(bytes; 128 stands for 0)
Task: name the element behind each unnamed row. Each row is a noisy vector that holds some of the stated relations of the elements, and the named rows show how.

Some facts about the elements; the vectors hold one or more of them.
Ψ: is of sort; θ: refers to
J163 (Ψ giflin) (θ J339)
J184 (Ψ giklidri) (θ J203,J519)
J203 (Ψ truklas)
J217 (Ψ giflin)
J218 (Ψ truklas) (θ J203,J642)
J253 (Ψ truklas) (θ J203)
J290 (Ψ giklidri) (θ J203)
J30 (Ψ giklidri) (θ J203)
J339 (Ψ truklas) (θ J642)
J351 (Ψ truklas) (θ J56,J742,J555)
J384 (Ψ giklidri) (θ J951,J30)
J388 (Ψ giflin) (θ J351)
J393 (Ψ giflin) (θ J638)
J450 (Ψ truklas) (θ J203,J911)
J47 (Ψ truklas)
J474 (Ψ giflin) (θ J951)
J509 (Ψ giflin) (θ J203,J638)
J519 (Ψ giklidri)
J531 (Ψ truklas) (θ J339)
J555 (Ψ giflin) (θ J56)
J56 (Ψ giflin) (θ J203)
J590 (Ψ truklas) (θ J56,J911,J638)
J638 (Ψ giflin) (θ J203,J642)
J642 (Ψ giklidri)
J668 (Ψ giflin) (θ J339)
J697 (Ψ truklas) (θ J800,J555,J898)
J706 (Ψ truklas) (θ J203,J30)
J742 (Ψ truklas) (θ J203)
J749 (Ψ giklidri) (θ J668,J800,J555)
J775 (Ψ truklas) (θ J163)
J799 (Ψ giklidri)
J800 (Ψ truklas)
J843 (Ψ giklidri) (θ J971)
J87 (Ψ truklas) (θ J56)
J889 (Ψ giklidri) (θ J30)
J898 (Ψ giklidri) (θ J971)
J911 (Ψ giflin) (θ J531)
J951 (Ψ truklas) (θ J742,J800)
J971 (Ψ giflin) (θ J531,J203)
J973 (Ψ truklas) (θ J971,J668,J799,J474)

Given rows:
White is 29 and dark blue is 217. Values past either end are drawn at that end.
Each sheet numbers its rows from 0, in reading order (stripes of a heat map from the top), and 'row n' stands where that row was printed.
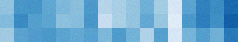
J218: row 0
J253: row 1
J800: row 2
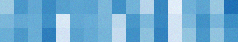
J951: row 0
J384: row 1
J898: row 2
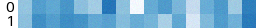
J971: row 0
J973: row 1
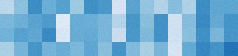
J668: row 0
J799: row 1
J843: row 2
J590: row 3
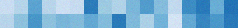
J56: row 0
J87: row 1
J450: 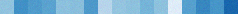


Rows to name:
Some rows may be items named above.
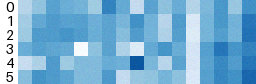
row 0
J217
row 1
J697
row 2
J800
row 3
J290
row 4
J351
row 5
J450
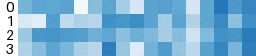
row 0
J184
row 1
J555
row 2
J775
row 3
J509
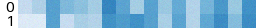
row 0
J388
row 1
J555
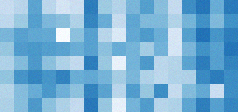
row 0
J56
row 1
J393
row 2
J290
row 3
J47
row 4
J638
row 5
J531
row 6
J474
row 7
J638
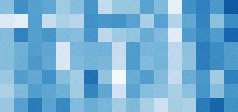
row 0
J742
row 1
J555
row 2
J706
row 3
J642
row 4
J642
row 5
J971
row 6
J911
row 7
J339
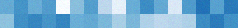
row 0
J30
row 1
J531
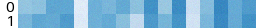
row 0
J749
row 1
J889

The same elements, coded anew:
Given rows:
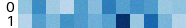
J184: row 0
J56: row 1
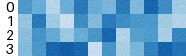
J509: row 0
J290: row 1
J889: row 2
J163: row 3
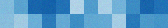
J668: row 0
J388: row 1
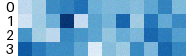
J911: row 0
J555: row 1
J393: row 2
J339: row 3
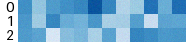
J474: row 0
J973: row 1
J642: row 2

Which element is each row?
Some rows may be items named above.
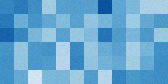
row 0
J742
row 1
J47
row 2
J218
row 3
J697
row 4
J697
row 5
J642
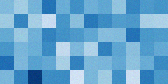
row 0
J388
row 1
J290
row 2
J217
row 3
J590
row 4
J800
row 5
J531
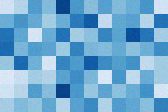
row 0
J971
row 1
J384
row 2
J638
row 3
J800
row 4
J30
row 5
J898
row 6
J971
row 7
J749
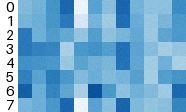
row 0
J351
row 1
J87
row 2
J47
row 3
J706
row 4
J450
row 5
J775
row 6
J951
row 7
J351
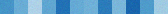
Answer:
J509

